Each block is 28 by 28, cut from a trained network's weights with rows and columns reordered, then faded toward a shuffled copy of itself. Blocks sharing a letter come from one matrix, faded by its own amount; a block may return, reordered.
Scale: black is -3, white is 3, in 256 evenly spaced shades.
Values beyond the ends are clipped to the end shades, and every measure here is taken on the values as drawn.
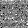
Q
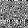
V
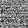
Q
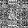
V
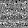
Q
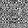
V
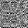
V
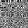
V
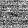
Q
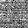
Q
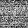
Q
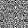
V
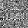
V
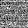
Q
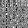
V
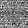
Q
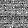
Q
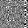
V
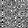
V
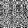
V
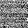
Q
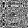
V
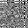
V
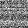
Q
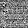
Q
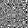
V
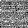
Q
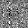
V
